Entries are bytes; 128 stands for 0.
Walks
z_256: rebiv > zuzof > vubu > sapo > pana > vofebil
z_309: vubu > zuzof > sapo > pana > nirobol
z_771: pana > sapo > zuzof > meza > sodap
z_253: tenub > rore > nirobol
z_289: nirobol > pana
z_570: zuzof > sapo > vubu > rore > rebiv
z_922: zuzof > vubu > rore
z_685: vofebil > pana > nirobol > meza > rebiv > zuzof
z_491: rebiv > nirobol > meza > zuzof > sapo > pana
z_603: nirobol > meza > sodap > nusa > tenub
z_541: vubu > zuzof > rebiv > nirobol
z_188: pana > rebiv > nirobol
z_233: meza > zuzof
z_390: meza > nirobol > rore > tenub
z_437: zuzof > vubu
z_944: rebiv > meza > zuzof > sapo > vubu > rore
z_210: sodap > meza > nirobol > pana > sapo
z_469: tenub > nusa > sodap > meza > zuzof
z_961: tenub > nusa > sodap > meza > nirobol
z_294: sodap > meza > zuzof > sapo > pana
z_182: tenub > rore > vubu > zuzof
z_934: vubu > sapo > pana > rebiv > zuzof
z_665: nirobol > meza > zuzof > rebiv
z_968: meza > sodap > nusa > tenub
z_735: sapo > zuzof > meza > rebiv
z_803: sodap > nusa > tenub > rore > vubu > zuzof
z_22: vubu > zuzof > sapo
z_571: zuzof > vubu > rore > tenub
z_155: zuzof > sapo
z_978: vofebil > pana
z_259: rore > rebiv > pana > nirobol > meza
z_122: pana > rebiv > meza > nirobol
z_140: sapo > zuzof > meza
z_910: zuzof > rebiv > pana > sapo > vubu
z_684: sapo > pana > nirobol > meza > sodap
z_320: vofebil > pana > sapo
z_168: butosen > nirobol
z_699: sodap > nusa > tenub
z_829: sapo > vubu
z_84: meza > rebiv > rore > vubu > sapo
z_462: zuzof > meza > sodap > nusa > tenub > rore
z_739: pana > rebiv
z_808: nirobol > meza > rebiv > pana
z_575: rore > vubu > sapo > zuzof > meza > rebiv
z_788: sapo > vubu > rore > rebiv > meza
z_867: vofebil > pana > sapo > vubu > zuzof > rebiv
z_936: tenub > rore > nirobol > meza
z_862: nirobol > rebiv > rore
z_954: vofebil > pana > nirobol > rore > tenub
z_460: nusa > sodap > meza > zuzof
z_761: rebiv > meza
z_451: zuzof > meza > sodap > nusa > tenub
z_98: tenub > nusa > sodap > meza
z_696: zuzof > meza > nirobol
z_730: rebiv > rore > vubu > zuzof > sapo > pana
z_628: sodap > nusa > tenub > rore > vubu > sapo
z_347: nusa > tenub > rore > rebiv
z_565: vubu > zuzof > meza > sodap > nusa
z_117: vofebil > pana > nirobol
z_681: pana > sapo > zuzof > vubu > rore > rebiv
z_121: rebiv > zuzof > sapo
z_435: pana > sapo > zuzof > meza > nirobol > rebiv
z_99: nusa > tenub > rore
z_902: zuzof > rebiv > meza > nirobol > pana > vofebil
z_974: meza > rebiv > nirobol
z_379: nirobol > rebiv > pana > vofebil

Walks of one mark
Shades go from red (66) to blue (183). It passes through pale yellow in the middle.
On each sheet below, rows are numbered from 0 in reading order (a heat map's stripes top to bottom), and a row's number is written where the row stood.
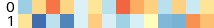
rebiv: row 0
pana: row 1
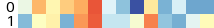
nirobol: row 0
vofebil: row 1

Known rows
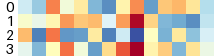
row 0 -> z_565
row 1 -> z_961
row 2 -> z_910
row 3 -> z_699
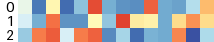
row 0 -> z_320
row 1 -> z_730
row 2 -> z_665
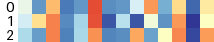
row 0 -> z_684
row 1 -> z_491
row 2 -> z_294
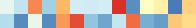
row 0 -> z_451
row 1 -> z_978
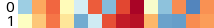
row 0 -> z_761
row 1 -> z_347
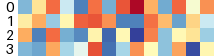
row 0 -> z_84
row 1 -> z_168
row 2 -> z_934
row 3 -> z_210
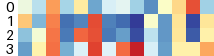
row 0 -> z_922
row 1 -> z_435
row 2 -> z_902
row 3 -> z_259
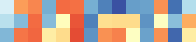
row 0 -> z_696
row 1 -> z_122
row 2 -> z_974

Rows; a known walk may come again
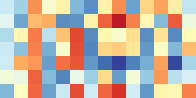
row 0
z_565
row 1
z_628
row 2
z_808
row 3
z_122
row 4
z_696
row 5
z_570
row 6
z_259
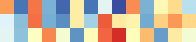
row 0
z_934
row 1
z_730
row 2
z_699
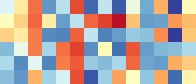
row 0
z_491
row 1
z_347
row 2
z_140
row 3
z_379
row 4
z_978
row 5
z_210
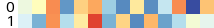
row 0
z_233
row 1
z_188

